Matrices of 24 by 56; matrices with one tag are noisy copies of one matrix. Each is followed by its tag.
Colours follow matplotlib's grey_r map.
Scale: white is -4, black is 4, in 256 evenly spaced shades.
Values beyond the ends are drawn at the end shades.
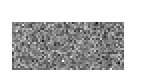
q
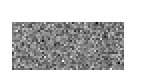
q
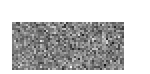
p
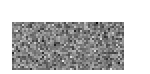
q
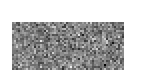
p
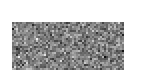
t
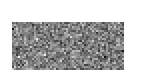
t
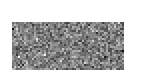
t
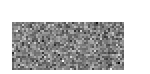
q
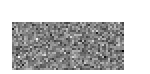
t
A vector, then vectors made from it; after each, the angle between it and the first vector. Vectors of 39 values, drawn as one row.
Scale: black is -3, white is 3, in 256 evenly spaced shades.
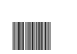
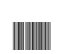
nearly parallel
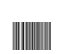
partly aligned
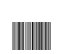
nearly parallel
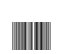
orthogonal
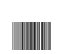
orthogonal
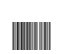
orthogonal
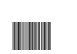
partly aligned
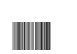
orthogonal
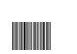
nearly opposite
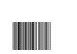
partly aligned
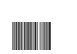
partly opposed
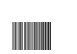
orthogonal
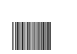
orthogonal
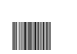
partly opposed
